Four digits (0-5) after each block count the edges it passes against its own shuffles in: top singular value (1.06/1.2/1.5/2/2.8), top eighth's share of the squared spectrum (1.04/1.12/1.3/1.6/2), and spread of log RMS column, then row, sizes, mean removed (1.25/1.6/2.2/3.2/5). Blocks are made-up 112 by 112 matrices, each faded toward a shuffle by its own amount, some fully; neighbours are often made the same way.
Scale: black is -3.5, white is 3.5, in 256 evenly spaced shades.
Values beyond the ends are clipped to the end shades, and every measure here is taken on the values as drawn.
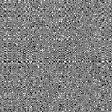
5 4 3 3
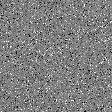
0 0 0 0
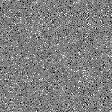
4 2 1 1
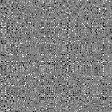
5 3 2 2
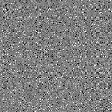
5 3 2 2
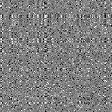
5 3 3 3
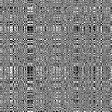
5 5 4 4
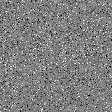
2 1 0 0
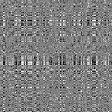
5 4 4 4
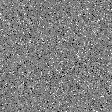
3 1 0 0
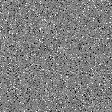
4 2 0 0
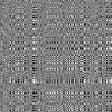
5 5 4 4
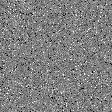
1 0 0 0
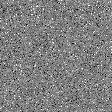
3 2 0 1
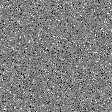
1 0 0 0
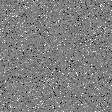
0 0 0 0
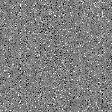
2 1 2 0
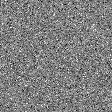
0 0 0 0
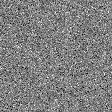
0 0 0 0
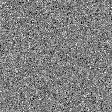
0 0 0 0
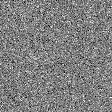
1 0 0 0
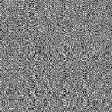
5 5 3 3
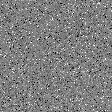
0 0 0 0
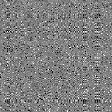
5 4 3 2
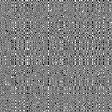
5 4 4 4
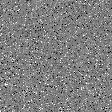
2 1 0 0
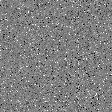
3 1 1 0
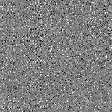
4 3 1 1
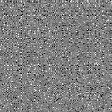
5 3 2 2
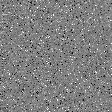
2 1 0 0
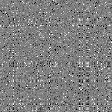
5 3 2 2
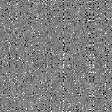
5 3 2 2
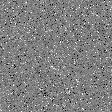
0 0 0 0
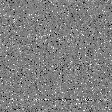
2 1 1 1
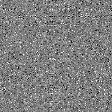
4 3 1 2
